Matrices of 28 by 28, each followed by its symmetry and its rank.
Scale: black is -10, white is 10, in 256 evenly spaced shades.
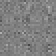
neither, rank five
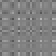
symmetric, rank one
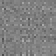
neither, rank five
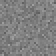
antisymmetric, full rank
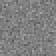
antisymmetric, full rank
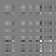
symmetric, rank one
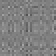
neither, rank three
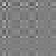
symmetric, rank one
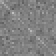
symmetric, rank five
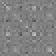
symmetric, rank five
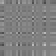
symmetric, rank one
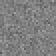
antisymmetric, full rank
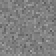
antisymmetric, full rank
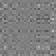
neither, rank three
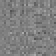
neither, rank five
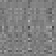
neither, rank three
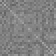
symmetric, rank five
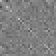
symmetric, rank five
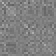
symmetric, rank five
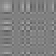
symmetric, rank one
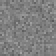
antisymmetric, full rank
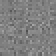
neither, rank five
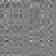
neither, rank three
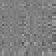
neither, rank three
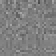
neither, rank five
